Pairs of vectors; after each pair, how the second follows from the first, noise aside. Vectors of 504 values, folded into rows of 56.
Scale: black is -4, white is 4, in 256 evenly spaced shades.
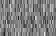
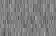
shrunk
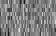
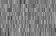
shrunk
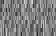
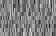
reversed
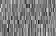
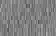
shrunk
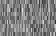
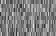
reversed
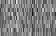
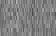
shrunk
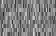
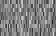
reversed
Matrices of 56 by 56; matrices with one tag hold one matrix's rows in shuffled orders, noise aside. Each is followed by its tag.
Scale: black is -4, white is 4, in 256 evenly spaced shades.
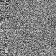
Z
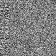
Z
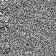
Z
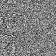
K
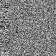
Z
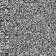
Z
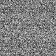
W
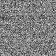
W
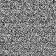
W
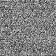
W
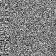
Z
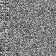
Z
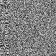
Z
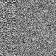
K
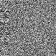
Z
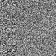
K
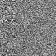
K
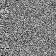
Z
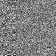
K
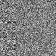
K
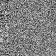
Z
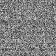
W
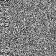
Z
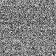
W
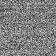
W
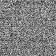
W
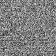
W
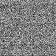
W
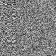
K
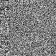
Z
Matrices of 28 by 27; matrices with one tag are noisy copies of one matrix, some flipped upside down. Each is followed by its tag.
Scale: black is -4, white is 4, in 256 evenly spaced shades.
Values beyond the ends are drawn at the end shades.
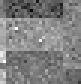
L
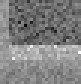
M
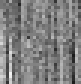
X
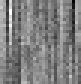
X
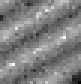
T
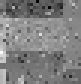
L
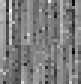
X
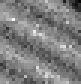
T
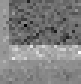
M
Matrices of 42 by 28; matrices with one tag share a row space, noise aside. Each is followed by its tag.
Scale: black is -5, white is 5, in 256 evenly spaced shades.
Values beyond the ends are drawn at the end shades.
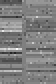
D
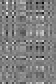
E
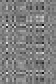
E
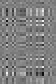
E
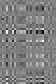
E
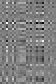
E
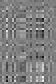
E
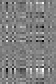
E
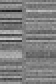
D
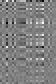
E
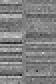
D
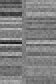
D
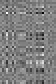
E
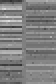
D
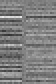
D
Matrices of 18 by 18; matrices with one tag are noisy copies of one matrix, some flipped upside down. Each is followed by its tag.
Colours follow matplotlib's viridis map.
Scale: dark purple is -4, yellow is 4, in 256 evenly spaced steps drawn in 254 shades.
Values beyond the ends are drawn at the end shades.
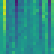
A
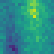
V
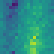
V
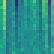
A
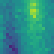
V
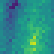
V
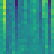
A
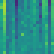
A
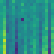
A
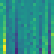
A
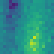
V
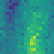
V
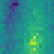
V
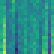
A
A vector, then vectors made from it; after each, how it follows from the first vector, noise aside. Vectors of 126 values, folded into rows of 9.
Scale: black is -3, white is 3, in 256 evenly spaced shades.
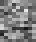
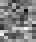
negated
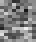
negated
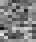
negated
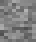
shrunk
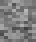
shrunk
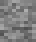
shrunk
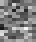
negated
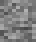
shrunk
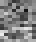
negated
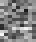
negated
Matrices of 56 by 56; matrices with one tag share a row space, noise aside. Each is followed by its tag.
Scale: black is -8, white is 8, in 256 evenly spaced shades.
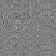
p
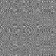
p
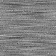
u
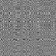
p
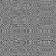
p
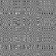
p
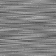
u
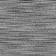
u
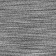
u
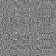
p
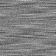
u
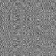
p
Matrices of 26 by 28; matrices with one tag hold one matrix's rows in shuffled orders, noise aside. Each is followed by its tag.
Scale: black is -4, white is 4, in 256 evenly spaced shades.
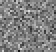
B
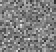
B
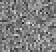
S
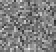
B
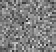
S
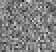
S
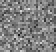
B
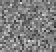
B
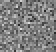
B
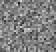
B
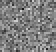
S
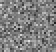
B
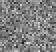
S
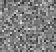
B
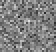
B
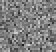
S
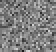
S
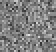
S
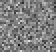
B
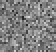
S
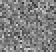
B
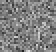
S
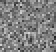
B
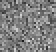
S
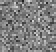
S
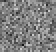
S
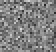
B
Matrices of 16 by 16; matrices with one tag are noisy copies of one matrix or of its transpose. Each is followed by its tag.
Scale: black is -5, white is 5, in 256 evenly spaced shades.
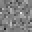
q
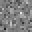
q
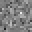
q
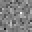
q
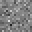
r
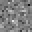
q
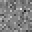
r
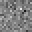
r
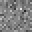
r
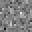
q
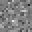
q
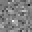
q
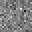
r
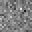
r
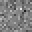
r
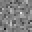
q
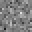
q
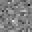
q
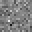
r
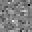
q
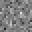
q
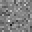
r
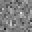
q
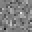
q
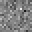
r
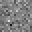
r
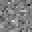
q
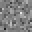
q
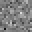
q
